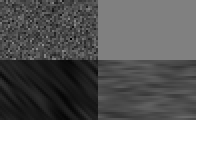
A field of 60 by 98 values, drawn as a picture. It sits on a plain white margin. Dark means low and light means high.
It is made of 2 by 2 panels. Panel 1,1: low, fine-grained. Panel 1,2: middling, flat. Panel 2,1: very low, slanting down to the right, faint in contrast. Panel 2,2: low, streaked across, faint in contrast.
